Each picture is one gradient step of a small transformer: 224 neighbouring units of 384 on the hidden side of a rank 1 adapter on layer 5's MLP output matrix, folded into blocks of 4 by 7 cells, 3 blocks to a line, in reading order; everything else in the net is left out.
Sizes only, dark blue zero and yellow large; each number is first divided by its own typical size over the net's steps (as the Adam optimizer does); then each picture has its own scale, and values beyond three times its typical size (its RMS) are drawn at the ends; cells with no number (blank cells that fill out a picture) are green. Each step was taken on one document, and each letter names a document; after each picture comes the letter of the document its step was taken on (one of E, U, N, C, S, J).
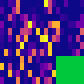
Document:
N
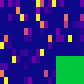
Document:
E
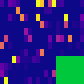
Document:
E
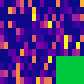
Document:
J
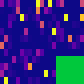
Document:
E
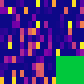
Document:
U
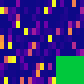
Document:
U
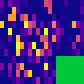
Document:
N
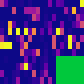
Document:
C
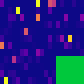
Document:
E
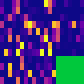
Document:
N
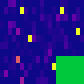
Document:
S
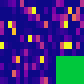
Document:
J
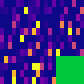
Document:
U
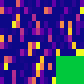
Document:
U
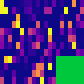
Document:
U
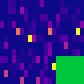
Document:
S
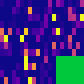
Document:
C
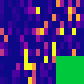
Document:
C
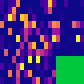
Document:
N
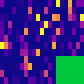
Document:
C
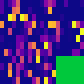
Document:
N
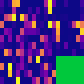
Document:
N
